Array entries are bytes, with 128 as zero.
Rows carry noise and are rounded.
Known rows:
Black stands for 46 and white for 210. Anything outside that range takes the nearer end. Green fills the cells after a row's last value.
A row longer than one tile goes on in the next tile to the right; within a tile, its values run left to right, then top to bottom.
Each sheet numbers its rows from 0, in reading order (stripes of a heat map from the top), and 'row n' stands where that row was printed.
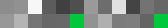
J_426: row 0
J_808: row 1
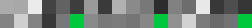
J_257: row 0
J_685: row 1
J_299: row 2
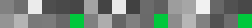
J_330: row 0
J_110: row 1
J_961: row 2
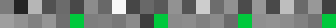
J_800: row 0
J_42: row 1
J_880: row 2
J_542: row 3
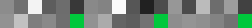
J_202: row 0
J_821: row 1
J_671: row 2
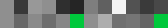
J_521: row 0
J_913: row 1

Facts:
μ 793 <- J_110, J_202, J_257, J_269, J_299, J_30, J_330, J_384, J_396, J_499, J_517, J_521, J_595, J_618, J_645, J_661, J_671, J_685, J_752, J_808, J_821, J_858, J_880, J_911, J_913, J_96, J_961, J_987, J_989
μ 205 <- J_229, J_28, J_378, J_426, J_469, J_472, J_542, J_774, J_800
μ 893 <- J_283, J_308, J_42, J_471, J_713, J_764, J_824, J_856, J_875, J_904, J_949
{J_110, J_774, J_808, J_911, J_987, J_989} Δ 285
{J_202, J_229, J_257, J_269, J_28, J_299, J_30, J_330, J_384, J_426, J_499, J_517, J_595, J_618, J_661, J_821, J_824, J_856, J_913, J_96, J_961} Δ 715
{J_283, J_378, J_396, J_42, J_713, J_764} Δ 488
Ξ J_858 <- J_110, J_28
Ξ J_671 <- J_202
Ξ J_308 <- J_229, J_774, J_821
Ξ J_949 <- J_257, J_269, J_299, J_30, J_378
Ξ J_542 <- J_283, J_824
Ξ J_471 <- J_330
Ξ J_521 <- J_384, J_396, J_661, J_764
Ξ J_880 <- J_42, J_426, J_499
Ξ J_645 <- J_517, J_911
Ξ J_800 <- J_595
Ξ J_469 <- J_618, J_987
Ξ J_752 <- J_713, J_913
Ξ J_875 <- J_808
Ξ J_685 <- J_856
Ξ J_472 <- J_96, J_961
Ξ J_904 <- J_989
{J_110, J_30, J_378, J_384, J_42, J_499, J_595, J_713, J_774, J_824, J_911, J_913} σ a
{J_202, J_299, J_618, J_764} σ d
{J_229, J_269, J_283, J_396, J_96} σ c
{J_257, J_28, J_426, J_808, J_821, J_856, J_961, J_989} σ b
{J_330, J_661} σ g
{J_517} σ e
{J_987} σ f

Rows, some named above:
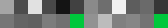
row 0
J_396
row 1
J_202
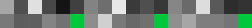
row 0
J_396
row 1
J_299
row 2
J_661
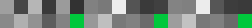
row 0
J_949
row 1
J_517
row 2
J_517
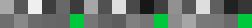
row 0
J_378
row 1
J_396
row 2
J_384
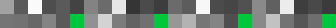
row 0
J_713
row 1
J_299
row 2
J_499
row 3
J_30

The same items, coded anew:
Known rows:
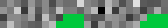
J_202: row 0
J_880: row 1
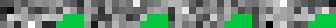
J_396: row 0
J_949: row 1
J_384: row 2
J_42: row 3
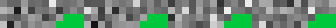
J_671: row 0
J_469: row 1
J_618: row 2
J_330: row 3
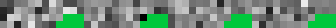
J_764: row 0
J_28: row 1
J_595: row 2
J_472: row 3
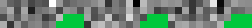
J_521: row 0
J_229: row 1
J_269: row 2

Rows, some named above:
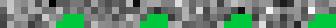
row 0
J_499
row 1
J_96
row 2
J_517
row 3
J_661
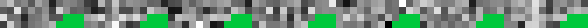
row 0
J_257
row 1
J_283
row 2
J_396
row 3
J_299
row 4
J_987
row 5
J_30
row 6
J_713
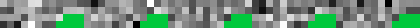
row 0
J_378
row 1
J_987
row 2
J_202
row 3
J_283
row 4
J_229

